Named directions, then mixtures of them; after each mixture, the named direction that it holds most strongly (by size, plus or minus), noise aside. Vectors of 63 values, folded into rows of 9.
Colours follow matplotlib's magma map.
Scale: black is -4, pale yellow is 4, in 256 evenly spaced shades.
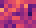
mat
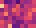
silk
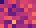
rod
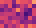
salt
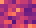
rod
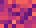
salt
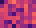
rod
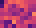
rod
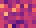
silk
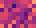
salt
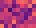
salt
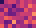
rod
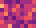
silk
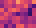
mat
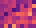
mat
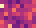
silk
